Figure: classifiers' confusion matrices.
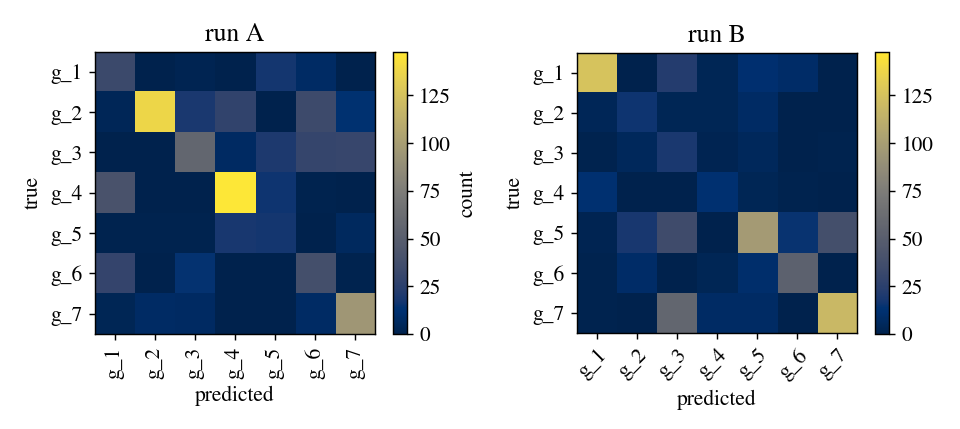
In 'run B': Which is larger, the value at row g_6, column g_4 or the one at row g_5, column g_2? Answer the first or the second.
the second
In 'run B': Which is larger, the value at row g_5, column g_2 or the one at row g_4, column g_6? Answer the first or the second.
the first
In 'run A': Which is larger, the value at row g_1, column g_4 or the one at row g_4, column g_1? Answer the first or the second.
the second
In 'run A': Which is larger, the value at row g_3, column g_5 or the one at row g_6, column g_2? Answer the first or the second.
the first
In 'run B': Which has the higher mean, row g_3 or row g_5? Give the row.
g_5
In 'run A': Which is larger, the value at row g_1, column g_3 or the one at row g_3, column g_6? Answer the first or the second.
the second
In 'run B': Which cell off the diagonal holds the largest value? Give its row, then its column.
g_7, g_3
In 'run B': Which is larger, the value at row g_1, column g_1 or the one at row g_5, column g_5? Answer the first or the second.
the first
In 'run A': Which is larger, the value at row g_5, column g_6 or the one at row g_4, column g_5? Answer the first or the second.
the second
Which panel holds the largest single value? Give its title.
run A
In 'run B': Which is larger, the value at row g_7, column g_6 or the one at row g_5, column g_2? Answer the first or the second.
the second
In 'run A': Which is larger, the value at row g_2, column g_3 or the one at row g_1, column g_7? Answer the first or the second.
the first
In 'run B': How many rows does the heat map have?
7
